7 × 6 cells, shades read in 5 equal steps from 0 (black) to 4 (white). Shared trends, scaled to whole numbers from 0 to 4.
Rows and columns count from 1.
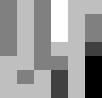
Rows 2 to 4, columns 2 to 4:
3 2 4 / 3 2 4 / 3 2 3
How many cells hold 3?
20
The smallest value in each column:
2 2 2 1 3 0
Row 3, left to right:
2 3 2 4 3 2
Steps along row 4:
up down up same down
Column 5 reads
3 3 3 3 3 3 3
